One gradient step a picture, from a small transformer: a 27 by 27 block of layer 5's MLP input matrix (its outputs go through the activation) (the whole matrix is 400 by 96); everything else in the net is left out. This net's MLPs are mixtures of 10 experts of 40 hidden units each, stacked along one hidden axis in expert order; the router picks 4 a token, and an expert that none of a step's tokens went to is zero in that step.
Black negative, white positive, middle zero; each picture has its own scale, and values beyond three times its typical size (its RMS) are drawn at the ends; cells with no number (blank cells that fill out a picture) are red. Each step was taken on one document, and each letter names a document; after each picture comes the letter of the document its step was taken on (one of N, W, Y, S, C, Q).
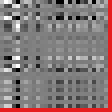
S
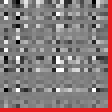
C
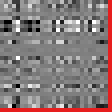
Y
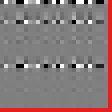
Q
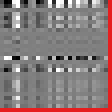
S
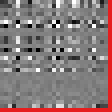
Y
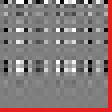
Q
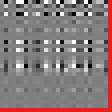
Q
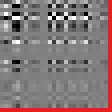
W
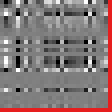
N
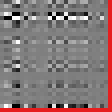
W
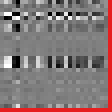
S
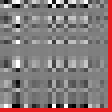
W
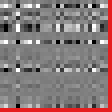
Y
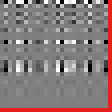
Q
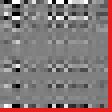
W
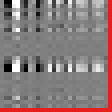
S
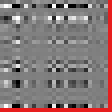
W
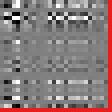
W
